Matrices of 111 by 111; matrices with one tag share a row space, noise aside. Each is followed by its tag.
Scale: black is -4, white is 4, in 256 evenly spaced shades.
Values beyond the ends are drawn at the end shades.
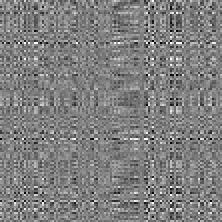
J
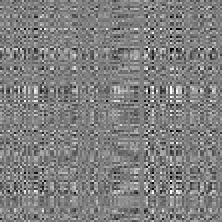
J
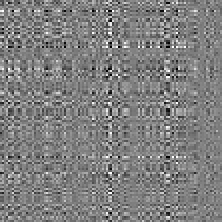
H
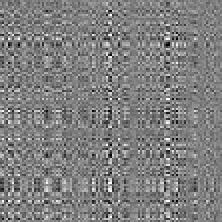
H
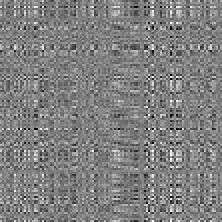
J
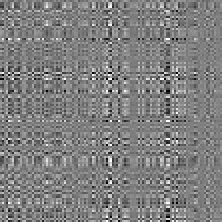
H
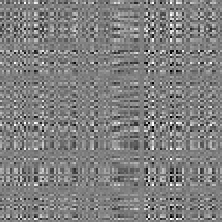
J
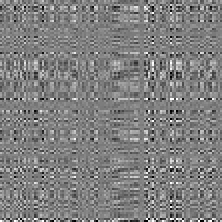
J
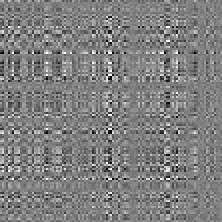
H
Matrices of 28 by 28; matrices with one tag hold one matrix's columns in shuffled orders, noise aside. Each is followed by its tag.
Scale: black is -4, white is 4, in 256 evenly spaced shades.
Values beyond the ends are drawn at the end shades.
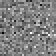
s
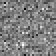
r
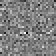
s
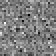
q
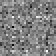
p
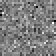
q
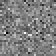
s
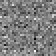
p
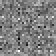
p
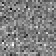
r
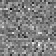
r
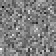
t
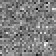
r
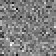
r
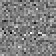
s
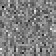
t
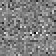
s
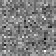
p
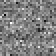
q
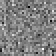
t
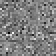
s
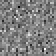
t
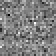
q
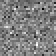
r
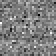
q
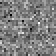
q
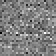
s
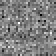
q
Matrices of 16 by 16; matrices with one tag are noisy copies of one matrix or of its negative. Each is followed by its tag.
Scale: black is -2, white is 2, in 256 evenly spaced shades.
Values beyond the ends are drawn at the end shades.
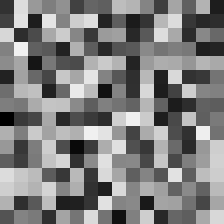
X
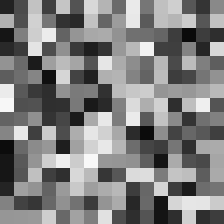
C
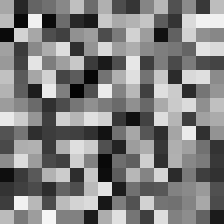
X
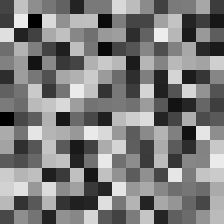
X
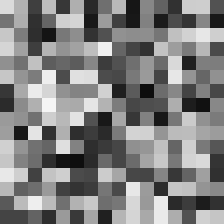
C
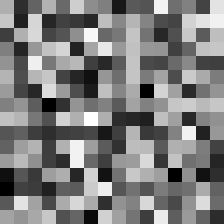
X
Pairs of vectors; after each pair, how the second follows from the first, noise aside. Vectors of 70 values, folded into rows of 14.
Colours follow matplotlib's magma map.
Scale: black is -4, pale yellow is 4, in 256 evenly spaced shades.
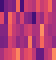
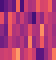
copied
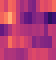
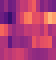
negated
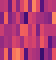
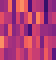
wrapped around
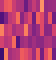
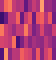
copied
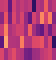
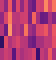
wrapped around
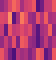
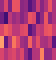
wrapped around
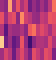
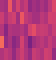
shrunk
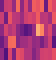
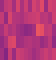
shrunk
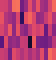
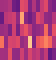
negated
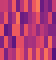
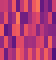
copied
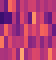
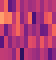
negated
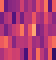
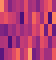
wrapped around
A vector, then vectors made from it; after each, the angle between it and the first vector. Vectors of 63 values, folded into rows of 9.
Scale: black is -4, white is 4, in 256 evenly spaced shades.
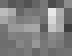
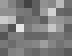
partly aligned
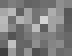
partly aligned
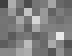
orthogonal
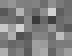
orthogonal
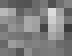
nearly parallel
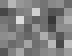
partly opposed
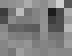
nearly opposite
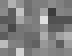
partly opposed
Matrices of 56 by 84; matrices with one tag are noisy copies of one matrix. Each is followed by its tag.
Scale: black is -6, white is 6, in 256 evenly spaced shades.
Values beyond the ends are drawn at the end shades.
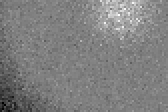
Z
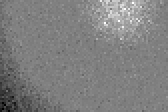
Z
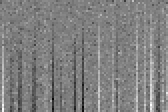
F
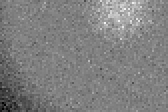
Z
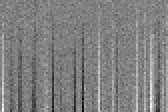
F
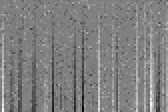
F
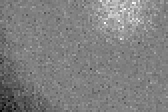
Z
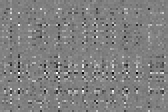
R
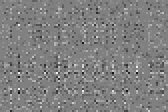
R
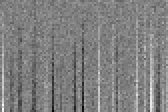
F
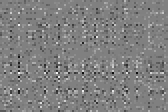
R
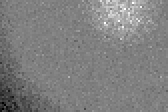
Z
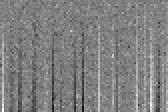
F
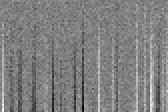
F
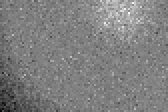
Z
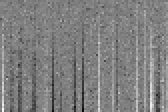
F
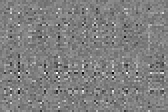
R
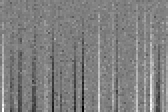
F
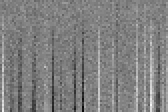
F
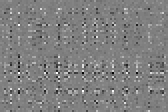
R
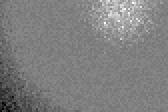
Z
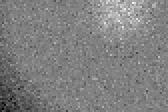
Z
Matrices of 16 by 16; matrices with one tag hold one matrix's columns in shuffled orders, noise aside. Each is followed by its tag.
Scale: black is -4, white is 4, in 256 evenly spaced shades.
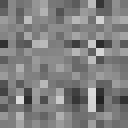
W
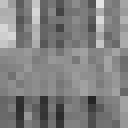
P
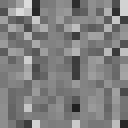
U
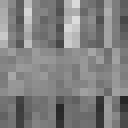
P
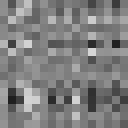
W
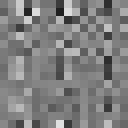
U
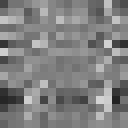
W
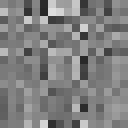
U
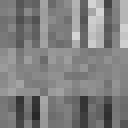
P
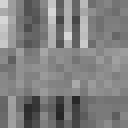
P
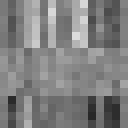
P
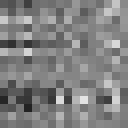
W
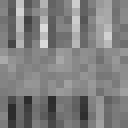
P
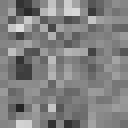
U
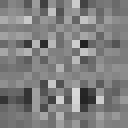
W
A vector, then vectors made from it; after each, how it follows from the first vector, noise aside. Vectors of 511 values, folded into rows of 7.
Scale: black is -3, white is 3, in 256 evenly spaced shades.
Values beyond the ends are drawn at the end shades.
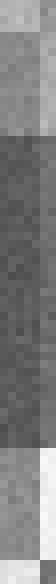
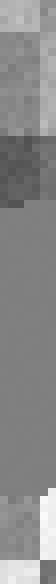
partly zeroed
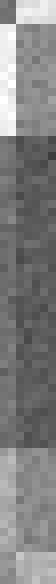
reversed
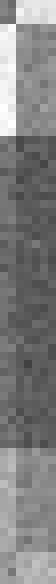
reversed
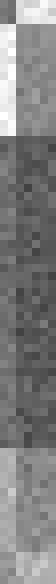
reversed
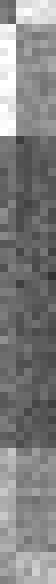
reversed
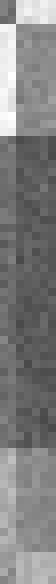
reversed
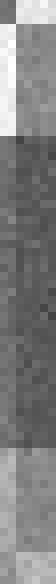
reversed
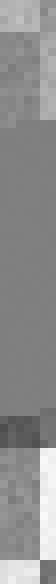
partly zeroed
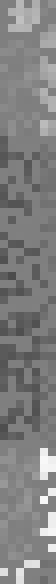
partly zeroed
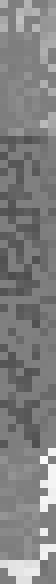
partly zeroed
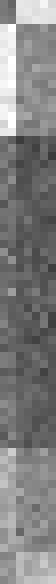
reversed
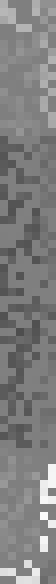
partly zeroed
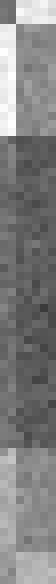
reversed
